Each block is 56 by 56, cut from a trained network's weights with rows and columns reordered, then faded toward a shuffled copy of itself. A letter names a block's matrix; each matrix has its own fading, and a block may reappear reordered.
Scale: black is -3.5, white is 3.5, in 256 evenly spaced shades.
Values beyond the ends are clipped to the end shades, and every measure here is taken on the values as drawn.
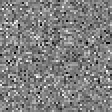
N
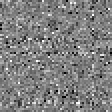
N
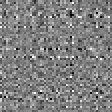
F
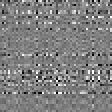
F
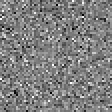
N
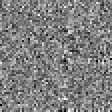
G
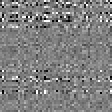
F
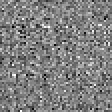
G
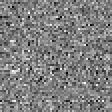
G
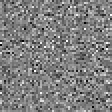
G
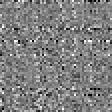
F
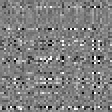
F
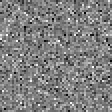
N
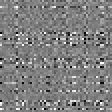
F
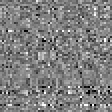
F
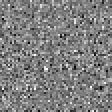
G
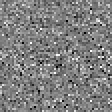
N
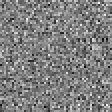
G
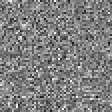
G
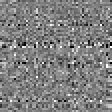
F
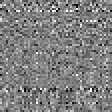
F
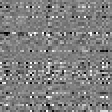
F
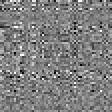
F
